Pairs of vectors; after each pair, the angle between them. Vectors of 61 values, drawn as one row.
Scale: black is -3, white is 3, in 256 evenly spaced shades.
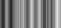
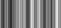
nearly parallel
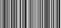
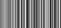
nearly opposite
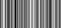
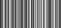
partly aligned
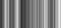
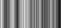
nearly opposite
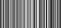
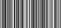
orthogonal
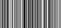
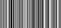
partly opposed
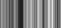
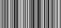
partly opposed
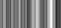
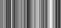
nearly parallel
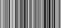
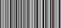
orthogonal
